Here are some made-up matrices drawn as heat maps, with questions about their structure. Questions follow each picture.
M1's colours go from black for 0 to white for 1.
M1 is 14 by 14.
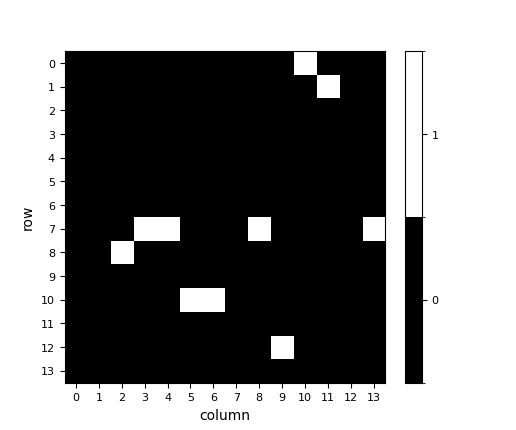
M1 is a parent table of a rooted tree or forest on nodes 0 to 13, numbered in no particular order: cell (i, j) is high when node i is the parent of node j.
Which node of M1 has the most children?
7
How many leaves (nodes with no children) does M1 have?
8
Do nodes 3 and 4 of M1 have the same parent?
yes
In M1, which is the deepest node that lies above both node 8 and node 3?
7
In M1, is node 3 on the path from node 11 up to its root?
no
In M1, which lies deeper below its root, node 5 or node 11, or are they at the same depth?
node 5
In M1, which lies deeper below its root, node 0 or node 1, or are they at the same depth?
the same depth
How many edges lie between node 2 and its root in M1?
2
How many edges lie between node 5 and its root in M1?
2
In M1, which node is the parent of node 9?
12
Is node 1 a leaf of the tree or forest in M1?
no
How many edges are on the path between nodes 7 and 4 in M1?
1
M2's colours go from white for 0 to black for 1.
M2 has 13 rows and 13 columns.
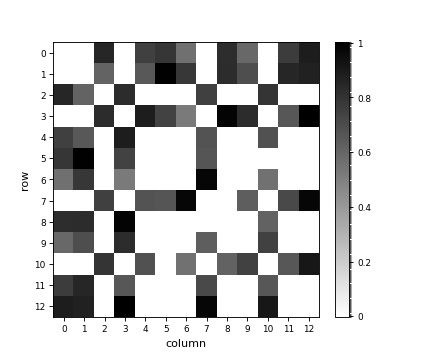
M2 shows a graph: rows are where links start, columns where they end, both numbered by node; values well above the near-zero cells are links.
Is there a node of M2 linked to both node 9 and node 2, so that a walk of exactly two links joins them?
yes
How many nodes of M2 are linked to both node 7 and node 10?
6
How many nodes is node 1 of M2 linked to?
8
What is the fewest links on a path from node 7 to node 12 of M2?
1
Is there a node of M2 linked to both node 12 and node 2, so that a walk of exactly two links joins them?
yes
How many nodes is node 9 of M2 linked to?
5
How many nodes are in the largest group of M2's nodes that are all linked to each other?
2
